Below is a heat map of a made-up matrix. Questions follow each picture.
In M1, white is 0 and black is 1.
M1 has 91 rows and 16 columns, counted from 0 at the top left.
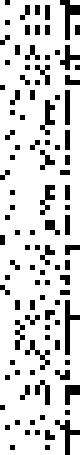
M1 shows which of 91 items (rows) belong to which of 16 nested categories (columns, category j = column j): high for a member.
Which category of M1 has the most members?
13
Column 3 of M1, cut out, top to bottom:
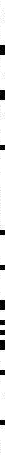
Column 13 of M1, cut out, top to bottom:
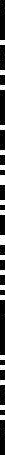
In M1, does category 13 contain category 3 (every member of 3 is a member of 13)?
yes
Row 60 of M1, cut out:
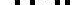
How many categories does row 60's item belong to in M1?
4
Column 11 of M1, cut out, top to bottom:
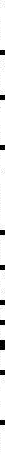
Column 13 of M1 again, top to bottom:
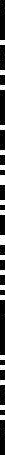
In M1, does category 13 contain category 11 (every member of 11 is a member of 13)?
yes
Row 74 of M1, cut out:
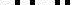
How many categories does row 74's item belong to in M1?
4
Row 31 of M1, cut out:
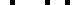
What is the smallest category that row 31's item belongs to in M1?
2
